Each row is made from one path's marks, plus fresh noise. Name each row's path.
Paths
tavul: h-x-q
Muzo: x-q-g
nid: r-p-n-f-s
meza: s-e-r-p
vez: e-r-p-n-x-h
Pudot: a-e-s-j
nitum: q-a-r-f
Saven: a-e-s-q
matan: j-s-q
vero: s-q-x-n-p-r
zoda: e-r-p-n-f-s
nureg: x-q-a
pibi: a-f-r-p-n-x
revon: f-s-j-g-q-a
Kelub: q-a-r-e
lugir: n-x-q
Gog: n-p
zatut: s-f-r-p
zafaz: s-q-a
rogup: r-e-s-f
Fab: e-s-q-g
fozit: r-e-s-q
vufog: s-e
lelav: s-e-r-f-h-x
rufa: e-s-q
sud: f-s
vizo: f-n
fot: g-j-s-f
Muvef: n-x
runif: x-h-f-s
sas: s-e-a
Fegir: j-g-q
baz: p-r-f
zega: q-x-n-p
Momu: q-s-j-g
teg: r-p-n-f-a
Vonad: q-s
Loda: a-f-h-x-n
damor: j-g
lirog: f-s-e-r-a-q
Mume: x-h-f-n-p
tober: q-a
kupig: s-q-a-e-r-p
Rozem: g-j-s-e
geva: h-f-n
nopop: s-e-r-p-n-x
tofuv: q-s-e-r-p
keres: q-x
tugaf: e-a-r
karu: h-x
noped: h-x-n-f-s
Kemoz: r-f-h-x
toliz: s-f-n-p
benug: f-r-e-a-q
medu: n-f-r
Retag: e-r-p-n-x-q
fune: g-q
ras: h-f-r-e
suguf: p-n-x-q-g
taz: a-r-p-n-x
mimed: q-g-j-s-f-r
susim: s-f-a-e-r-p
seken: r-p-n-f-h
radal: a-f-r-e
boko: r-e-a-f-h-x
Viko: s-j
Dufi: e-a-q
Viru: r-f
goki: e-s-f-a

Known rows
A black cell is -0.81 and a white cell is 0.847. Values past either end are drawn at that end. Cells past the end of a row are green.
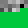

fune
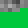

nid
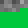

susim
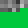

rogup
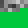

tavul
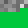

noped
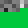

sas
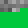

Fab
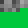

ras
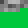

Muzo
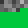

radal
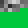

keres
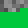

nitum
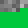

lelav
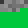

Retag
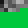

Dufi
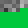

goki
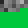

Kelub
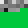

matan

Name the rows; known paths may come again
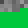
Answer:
pibi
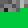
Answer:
sas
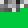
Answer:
sud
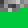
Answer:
tavul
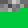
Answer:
lugir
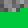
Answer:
nitum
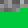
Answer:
meza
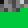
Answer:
tugaf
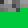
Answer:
Kemoz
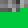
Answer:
rogup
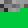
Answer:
zafaz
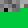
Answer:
Pudot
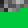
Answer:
Dufi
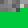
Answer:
lelav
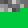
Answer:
Muvef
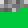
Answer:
fot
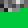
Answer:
tober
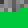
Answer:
taz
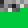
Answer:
karu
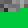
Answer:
Saven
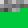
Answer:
Momu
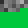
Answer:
Kelub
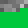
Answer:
geva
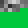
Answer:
keres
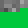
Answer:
lirog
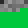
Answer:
Retag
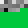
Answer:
matan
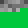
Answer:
zega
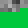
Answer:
zatut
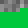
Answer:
nopop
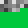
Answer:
Vonad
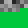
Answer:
baz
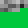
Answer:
Fegir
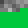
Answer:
Loda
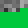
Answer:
goki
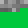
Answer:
mimed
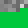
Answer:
noped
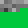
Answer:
revon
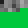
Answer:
boko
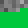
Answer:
kupig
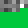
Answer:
vufog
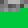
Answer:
Muzo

